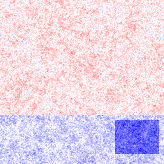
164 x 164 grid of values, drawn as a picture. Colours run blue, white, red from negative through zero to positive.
Seam: horizontal, 70% of the way down, the top part higher. Odd patch: lower, in the bottom right. Ninth with the lowest average: bottom right. Histogram: skewed, a long tail of low values.
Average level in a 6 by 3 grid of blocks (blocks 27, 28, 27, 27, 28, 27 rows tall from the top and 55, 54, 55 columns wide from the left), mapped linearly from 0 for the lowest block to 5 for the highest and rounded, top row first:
555 / 555 / 555 / 555 / 331 / 220
